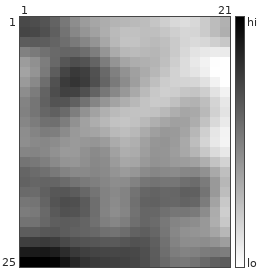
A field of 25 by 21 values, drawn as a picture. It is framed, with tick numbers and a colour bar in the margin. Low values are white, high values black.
The texture is blotchy. The values follow a bell shape. The field climbs toward the bottom left. The ninth with the lowest average is the top right. The halves do not mirror each other. The ninth with the highest average is the bottom left.
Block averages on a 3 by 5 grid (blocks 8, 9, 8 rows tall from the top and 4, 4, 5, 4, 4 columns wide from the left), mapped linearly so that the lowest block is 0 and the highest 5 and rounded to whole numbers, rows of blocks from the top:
44210 / 33221 / 55443
